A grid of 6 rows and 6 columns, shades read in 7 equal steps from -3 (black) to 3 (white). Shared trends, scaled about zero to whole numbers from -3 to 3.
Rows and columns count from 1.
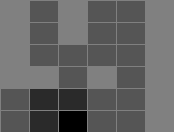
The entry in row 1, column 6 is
0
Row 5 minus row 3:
-1 -1 -1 0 0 0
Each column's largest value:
0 0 0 0 -1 0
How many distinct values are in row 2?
2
